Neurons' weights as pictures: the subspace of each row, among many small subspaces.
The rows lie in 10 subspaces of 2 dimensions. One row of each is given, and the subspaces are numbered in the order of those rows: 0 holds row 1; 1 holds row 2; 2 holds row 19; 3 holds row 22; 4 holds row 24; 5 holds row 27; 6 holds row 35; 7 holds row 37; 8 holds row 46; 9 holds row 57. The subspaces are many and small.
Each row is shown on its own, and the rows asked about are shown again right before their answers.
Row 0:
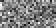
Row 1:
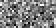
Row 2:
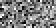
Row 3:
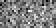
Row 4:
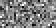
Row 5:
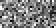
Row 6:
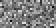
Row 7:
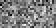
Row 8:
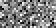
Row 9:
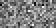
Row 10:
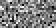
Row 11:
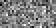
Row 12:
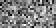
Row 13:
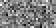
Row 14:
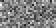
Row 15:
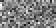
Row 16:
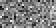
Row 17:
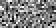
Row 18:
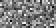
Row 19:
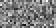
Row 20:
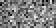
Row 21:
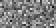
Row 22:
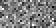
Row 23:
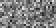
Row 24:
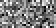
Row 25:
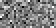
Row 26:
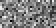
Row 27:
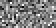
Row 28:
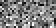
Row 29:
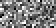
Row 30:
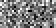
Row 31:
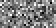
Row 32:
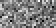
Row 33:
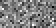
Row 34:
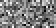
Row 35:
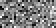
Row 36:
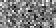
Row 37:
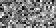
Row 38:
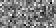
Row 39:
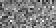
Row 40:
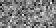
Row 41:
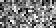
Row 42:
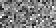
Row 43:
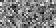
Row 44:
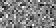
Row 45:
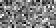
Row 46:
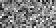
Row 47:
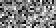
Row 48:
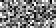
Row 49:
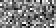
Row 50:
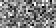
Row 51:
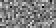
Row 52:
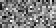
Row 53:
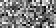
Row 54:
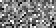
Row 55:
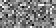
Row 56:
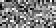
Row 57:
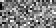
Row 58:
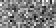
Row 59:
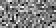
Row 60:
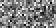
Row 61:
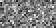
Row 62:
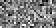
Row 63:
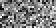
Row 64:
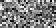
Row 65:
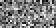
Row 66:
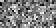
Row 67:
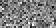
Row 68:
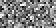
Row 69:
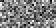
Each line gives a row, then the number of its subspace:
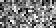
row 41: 3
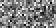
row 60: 7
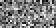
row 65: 2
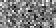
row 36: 3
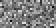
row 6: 2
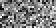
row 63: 8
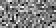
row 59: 5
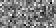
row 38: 7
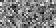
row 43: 0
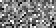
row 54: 0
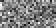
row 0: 9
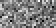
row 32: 8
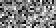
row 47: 1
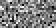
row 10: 5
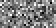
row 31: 7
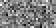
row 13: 4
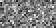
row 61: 0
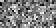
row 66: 0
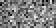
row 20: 8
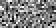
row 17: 5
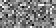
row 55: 1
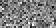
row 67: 0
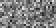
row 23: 7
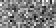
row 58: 8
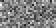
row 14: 9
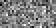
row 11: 4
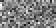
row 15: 9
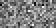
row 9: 6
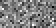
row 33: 3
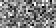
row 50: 6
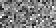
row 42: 8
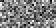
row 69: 9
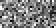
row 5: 6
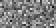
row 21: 2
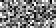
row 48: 9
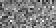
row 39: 8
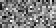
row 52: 6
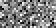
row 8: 3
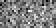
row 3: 3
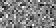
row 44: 1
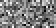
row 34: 4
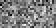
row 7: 1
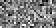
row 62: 2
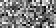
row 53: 4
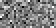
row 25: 4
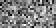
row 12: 1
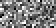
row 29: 1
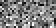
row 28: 0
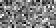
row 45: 4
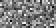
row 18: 2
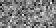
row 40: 7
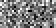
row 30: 3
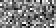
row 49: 2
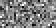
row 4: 9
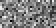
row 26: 6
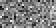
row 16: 6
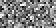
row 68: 7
